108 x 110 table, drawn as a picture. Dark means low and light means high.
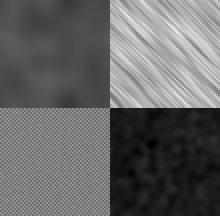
It is made of 2 by 2 panels. Panel 1,1: low, smooth, faint in contrast. Panel 1,2: high, slanting down to the right. Panel 2,1: middling, checkered. Panel 2,2: very low, blotchy, faint in contrast.
